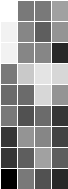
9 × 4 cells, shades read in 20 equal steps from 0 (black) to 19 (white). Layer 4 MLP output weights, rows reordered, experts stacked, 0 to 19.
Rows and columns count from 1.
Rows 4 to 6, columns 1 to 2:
9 15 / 8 8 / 9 6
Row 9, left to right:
0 9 6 3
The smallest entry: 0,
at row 9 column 1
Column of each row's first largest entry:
1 1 1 3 3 1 2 3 2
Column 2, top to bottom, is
9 10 10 15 8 6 11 7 9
